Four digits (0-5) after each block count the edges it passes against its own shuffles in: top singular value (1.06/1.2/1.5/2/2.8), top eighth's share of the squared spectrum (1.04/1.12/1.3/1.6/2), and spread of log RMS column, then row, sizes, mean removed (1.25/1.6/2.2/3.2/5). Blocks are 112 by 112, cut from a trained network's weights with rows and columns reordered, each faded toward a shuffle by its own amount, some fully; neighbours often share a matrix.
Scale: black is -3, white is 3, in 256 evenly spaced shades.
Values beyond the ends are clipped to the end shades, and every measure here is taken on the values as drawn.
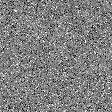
0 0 0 0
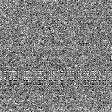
4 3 1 2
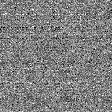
3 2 0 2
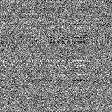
4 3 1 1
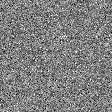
1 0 0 0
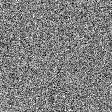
0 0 0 0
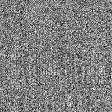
3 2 0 1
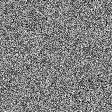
0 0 0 0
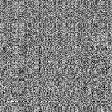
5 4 1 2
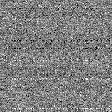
4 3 1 2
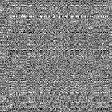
5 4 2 3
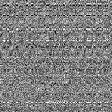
5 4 1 3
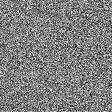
1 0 0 0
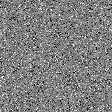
1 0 0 0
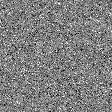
1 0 0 0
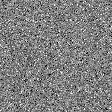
2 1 0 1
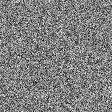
1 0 0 0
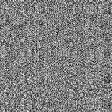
4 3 0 1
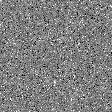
0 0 0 0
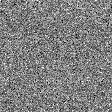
1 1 0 0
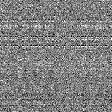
4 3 1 3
